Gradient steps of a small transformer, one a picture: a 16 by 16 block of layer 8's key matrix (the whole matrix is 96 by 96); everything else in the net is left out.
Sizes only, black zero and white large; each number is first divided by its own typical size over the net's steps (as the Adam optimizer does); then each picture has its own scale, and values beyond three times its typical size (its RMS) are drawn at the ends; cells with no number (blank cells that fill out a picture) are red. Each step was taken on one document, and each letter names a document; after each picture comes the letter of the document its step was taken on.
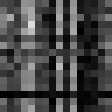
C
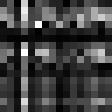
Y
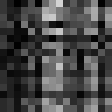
C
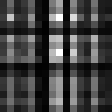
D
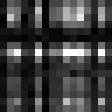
Y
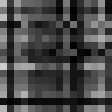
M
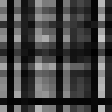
M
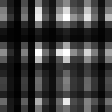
Y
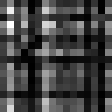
C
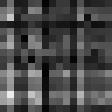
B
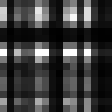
Y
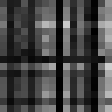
M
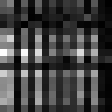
B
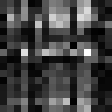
Y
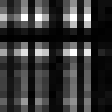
Y
